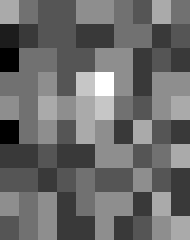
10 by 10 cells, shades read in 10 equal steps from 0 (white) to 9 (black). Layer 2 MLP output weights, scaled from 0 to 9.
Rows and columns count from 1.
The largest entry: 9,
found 2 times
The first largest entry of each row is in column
3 1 1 8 8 1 1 3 4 4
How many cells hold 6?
23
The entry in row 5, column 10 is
3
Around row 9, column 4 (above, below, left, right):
6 7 4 5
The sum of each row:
47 64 59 41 39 54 56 59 50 53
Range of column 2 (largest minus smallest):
2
